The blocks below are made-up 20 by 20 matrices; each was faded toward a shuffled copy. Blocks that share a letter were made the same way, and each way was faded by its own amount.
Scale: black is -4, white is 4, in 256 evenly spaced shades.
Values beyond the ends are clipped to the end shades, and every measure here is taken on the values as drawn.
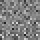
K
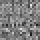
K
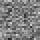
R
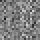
K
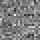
K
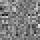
K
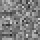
K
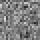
K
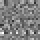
K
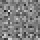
R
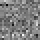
R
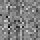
R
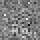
K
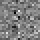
R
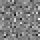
R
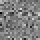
K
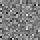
K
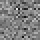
K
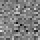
R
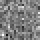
R
